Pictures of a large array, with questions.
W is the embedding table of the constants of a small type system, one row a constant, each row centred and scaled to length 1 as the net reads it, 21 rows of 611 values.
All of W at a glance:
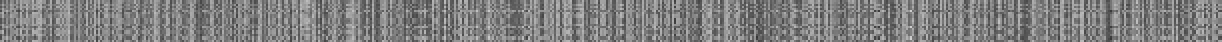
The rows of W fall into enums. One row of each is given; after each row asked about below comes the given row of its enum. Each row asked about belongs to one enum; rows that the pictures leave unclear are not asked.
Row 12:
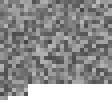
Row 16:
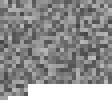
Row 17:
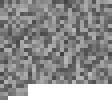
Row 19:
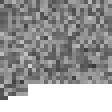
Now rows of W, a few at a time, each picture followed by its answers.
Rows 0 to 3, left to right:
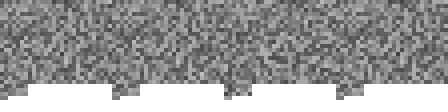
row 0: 17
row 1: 17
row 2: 12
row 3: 17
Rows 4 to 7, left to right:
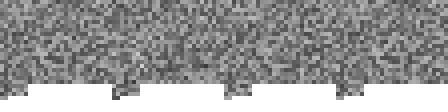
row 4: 12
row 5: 19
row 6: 16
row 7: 12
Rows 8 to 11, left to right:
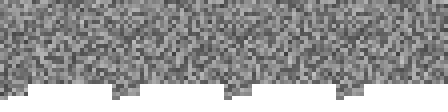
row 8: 12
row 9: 17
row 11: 17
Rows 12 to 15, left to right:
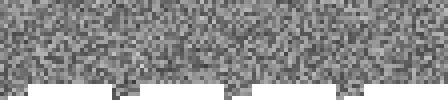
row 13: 19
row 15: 16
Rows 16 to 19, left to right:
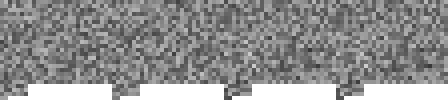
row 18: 19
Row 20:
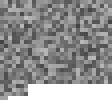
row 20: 16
